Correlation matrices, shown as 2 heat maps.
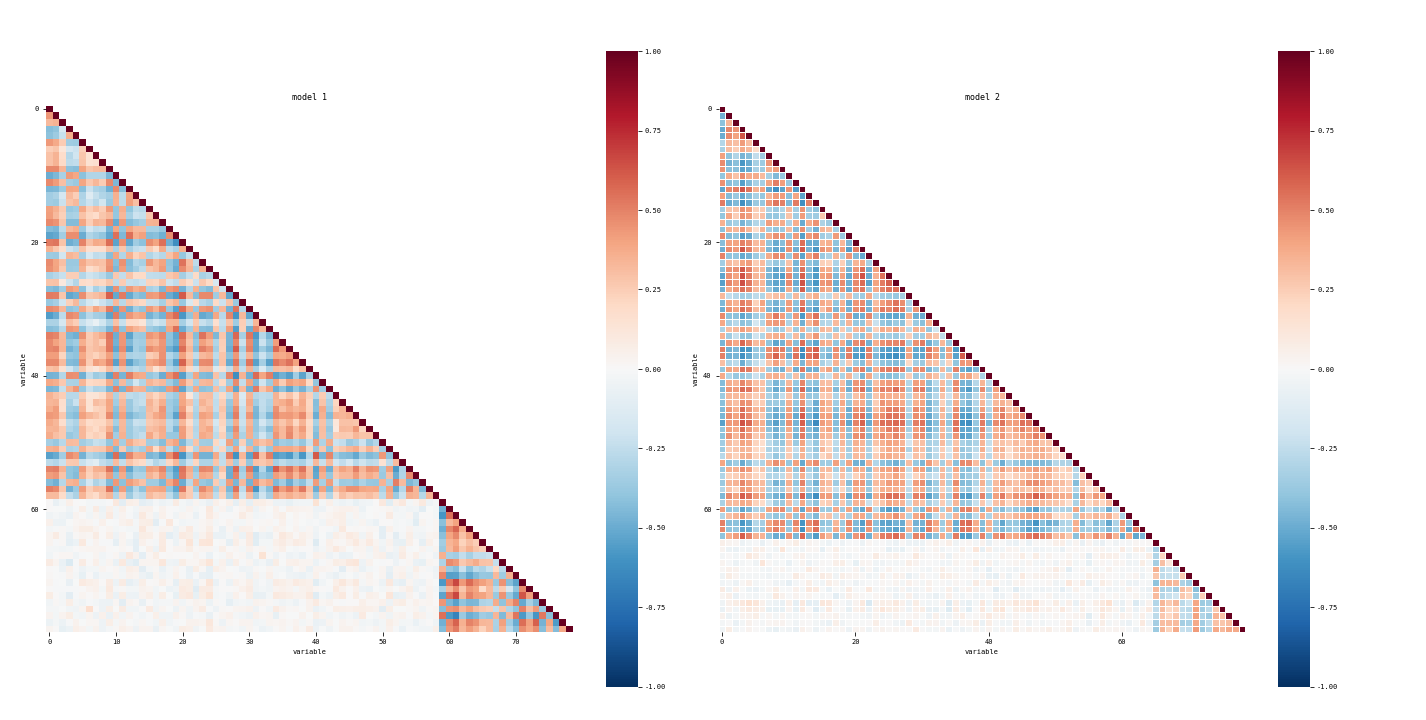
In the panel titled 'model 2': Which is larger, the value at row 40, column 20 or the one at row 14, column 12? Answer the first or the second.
the first
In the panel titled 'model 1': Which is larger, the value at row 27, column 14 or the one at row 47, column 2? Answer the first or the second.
the first
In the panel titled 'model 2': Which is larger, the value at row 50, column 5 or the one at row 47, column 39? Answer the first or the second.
the second
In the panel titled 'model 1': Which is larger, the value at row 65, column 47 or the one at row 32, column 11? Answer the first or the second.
the first
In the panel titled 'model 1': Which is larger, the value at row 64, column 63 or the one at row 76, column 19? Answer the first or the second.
the first
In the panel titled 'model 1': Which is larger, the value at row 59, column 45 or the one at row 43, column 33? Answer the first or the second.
the first
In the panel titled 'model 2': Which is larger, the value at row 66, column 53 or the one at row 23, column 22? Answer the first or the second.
the first
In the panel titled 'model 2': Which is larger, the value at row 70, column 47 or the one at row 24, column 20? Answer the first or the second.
the second
